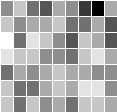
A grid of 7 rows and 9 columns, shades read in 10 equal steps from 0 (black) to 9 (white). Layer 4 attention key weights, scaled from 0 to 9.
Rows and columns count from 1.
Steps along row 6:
down same up up down up same down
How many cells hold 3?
4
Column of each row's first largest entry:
2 1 1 1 5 7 1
